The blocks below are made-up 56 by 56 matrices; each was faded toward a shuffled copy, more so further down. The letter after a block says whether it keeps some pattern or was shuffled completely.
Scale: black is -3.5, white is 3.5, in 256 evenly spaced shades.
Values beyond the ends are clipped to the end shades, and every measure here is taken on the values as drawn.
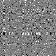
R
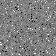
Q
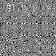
R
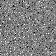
Q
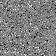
Q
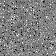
Q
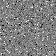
Q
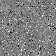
Q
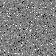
Q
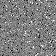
Q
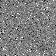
Q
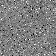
Q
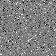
Q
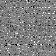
R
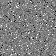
Q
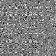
R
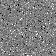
Q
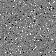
Q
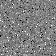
Q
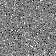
Q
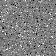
Q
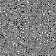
R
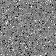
Q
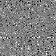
R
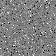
Q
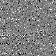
R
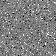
Q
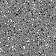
Q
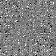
R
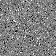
Q
